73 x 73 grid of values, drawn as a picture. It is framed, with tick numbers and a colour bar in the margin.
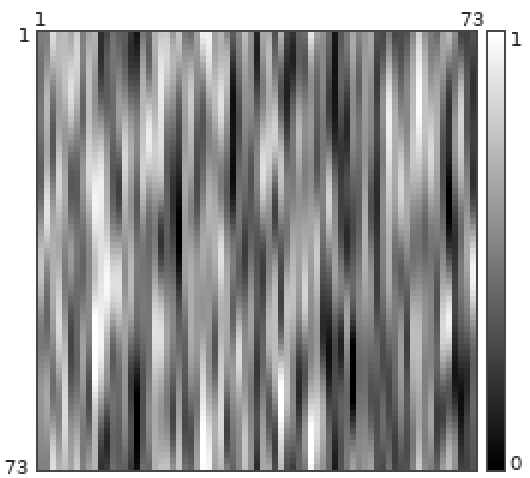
Ninth with the lowest average: bottom right. Histogram: bell-shaped. Grain: streaks running down.
